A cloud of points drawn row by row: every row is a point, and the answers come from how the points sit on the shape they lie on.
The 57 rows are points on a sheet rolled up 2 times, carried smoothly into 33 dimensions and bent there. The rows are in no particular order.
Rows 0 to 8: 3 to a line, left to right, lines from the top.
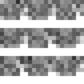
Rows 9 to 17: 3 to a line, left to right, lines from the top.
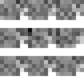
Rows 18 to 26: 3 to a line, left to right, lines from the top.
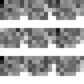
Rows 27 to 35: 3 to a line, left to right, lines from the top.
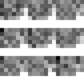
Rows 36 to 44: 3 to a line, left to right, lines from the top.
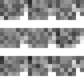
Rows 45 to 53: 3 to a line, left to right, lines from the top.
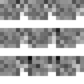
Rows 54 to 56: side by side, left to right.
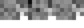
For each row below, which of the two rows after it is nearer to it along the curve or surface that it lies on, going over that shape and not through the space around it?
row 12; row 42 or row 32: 42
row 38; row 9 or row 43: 43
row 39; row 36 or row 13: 36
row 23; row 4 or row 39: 4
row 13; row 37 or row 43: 43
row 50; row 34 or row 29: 34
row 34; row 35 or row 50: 50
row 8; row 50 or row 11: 11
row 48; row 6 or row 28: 28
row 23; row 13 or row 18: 18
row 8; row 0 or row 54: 0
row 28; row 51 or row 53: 51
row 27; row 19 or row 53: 53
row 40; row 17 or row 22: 17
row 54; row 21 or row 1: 21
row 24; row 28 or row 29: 28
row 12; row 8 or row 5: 8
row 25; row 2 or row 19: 2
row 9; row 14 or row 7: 7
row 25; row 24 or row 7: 24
